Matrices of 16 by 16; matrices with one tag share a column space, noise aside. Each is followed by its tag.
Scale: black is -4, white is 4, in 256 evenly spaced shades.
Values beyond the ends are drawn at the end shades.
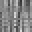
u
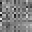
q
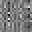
q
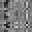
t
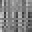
u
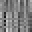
u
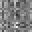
t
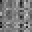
t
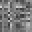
q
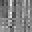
u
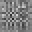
q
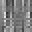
u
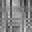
u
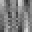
u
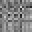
q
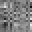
q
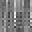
u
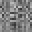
q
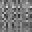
q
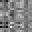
t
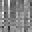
u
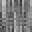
u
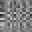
q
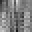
u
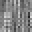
u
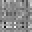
t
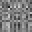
q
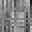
u
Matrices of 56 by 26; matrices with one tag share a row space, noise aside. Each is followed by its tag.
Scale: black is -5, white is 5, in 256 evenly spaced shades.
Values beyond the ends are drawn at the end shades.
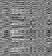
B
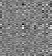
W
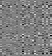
W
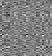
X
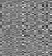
W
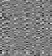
X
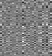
W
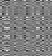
X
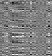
B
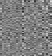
W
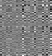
W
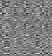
X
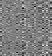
W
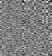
W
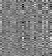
W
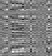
B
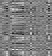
B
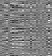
B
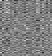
X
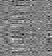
B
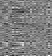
B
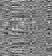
B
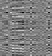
B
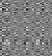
X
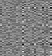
W
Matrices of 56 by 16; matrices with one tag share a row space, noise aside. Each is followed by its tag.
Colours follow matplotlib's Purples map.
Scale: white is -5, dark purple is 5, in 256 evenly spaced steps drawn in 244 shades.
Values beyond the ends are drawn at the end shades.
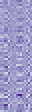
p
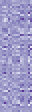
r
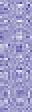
p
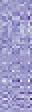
r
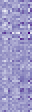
r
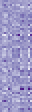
r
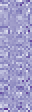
p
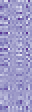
p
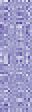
p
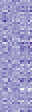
r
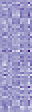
r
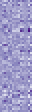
r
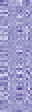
p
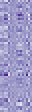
p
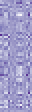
p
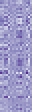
p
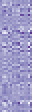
r
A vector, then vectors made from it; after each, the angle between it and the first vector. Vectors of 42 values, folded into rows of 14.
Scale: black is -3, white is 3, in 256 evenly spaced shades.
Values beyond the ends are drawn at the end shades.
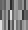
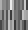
nearly opposite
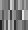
nearly opposite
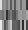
orthogonal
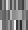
partly aligned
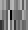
nearly opposite
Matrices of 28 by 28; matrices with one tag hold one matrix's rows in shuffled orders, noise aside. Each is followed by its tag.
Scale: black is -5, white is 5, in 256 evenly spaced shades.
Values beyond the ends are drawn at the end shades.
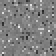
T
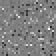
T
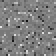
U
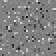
U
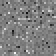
U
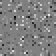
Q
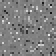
T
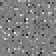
U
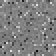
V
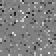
Q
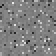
Q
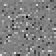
U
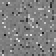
T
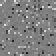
U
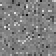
U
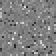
Q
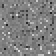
T
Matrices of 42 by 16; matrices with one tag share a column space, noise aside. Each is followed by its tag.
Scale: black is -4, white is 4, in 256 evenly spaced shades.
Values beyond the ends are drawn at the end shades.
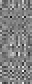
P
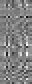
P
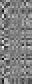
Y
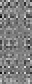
Y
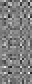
Y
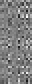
Y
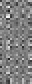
Y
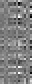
Y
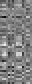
P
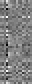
P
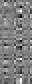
Y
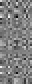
Y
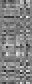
P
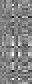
P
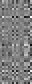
P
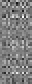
Y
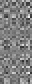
Y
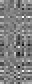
P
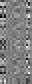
Y
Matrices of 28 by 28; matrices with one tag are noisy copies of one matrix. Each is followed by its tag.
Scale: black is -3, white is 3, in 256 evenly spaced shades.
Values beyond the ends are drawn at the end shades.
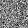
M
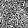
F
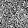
F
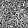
F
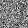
M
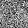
F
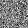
M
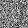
M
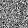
M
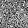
F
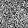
F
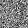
M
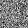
M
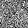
F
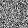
M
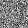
M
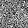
F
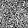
F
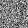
M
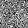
F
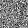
M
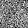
F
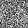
F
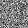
M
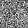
F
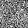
F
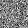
M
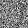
M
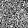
F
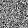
M
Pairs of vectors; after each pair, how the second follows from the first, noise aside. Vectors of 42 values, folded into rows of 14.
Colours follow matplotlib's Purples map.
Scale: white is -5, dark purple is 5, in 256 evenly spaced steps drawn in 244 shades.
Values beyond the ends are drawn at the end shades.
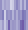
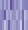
sign-scrambled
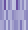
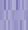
shrunk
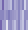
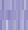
shrunk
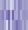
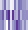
scaled up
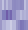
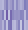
sign-scrambled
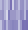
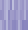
shrunk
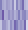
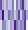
scaled up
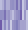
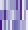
scaled up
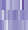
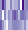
scaled up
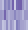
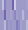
partly zeroed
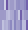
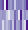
scaled up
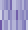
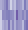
sign-scrambled
